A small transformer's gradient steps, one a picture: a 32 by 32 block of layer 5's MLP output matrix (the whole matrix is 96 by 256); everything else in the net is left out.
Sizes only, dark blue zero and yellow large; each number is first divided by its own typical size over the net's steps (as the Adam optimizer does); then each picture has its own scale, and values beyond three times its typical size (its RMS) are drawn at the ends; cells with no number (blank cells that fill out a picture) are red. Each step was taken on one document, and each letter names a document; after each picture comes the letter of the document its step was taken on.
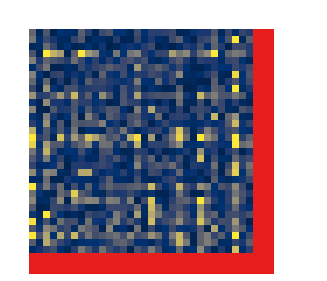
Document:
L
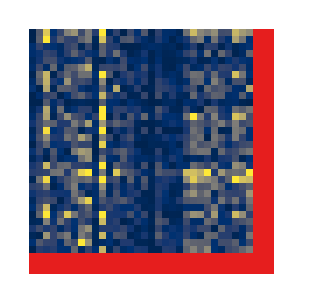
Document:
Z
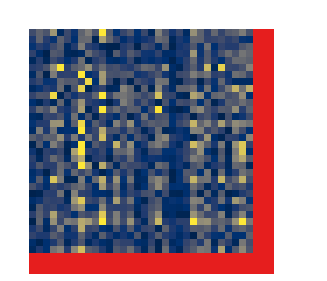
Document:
Z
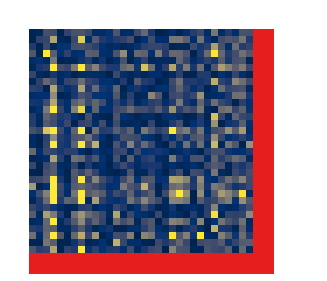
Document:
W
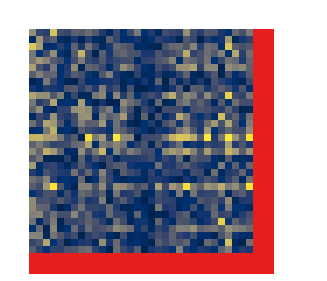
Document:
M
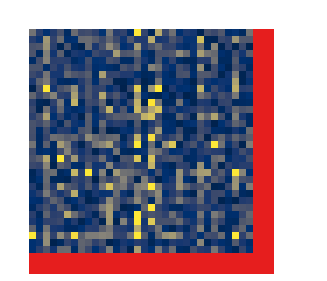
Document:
L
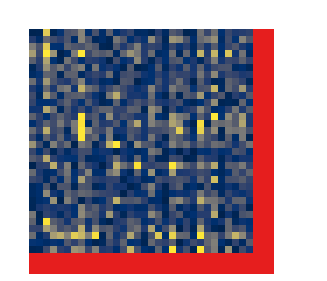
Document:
W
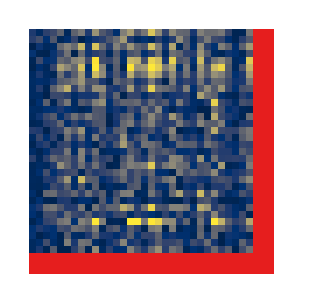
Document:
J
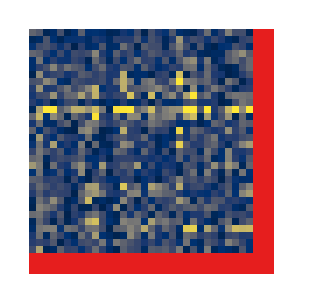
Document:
M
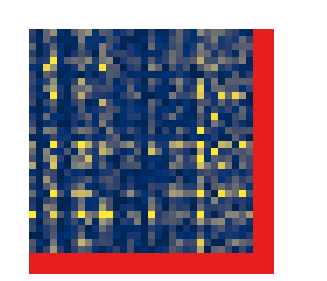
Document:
W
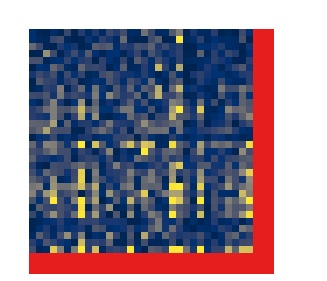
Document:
W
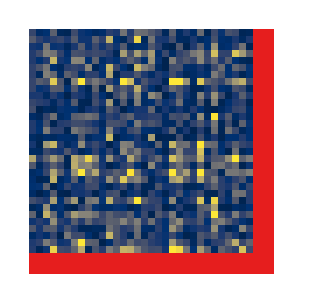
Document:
W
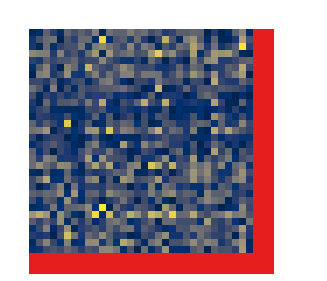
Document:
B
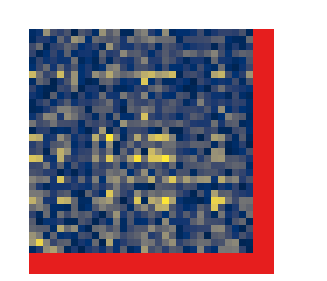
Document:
B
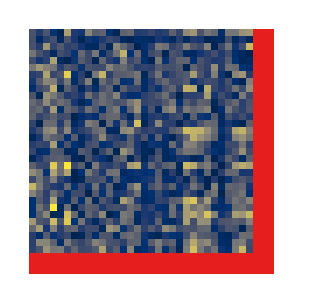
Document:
M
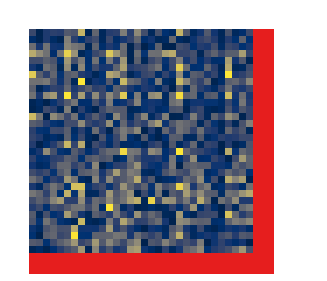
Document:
B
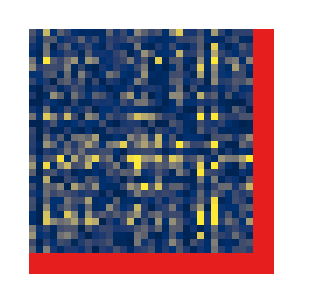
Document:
L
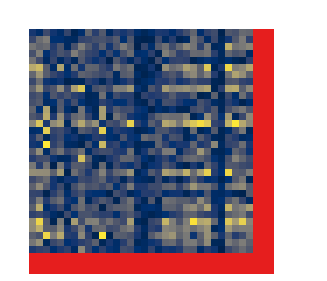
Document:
Z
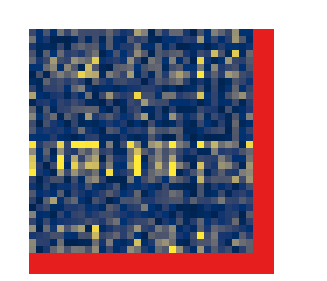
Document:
L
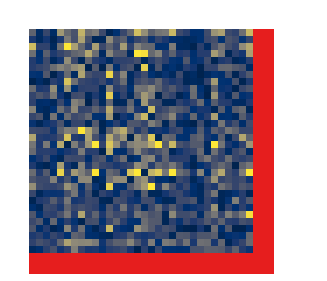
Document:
L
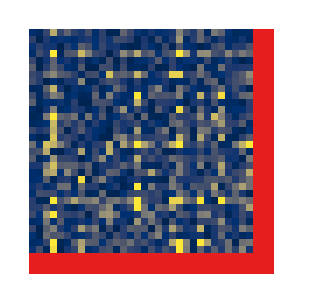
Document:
W
